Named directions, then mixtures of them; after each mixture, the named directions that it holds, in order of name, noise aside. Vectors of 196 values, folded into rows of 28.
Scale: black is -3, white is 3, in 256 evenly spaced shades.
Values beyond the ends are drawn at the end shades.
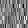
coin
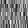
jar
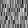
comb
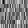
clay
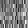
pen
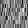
comb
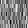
jar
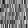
clay, pen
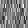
coin, comb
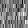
comb, pen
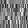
comb, jar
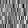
coin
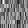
clay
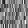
clay, pen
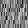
comb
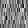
coin, comb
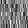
jar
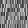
clay, comb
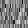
clay, comb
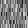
comb, jar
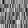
clay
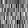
clay, pen
